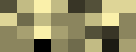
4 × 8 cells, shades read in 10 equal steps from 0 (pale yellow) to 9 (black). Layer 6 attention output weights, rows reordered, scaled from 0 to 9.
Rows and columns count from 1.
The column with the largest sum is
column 5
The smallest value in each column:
1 2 0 2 4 2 0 1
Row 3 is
4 3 0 3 4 6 7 4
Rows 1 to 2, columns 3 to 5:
0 2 7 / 2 4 4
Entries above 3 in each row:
3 4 5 6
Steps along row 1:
down down up up down down same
